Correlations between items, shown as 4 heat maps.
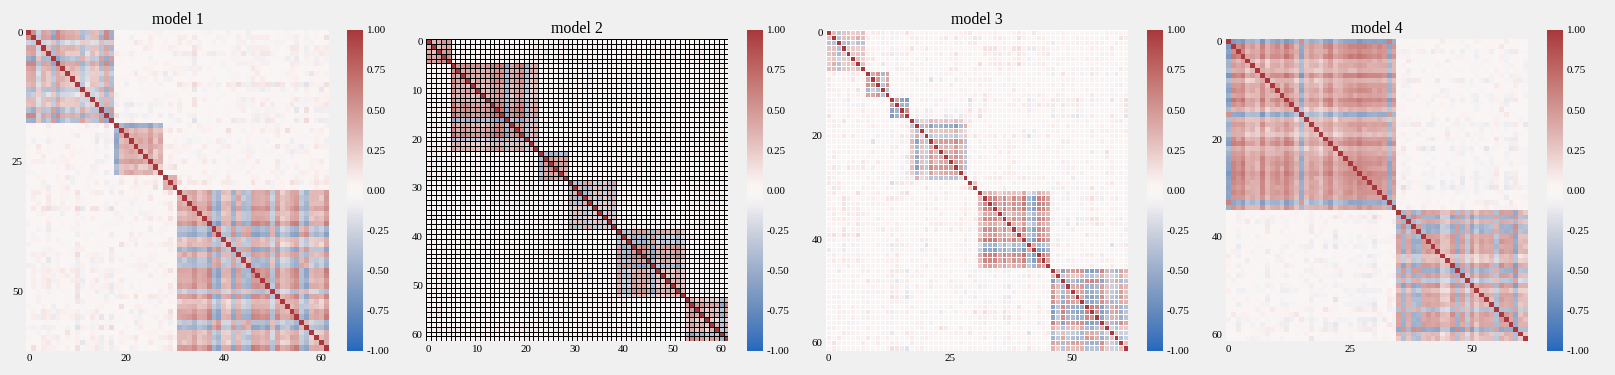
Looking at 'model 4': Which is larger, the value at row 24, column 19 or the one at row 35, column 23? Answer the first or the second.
the first
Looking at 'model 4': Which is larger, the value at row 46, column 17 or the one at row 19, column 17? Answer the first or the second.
the second
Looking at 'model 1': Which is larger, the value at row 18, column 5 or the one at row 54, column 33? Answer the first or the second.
the second
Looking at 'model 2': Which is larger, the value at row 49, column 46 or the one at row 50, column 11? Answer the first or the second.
the second
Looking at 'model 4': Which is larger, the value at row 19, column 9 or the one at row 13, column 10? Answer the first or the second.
the second
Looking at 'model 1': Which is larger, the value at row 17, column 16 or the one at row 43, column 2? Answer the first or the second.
the second
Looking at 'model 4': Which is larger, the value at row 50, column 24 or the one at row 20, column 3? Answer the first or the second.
the second
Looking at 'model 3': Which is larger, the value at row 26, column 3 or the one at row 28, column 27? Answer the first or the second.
the first
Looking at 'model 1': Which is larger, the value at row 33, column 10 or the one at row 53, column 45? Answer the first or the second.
the first
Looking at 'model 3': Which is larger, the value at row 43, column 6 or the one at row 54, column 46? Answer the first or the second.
the first
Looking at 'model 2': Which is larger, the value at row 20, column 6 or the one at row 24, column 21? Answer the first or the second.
the second
